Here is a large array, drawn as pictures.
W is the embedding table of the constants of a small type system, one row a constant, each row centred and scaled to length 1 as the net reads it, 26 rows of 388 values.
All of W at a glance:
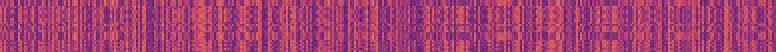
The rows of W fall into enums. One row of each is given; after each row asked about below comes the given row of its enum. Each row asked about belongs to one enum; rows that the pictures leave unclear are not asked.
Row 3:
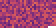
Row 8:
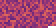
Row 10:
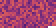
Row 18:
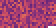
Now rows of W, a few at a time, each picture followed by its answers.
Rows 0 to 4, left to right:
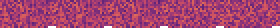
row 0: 18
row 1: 18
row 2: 18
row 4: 8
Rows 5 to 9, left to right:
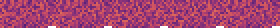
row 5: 10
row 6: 10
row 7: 8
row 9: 10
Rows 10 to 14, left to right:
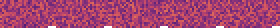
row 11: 3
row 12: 18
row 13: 8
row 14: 8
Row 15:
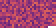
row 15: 3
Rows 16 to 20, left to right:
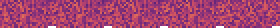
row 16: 18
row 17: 18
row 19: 18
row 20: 8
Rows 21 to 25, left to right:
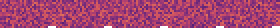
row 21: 3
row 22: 8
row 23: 3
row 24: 10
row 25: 3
